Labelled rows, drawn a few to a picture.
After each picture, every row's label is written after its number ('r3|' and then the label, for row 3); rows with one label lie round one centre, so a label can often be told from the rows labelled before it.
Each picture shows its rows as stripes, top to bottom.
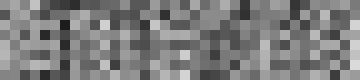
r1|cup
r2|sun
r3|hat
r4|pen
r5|hat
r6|pen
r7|hat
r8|pen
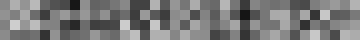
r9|cup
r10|sun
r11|cup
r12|pen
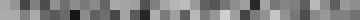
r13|pen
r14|cup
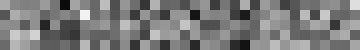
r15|hat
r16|sun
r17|pen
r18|cup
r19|sun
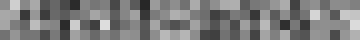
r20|cup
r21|pen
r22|hat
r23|pen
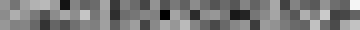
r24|hat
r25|sun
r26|pen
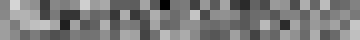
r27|sun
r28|cup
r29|hat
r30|pen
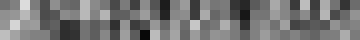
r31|sun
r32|sun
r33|cup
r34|cup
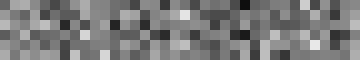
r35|sun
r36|pen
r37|hat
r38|sun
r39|pen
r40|hat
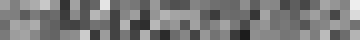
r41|hat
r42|pen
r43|cup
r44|sun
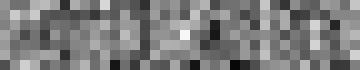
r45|hat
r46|cup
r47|pen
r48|pen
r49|pen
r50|hat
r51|sun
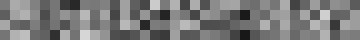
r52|cup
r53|sun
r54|pen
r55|sun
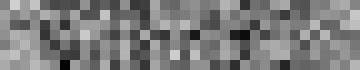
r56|cup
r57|hat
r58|pen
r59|sun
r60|cup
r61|cup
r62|hat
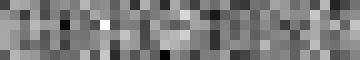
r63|sun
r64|pen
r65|hat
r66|pen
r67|pen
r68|sun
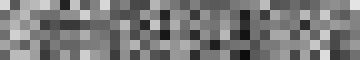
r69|hat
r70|sun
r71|cup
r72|sun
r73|pen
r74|sun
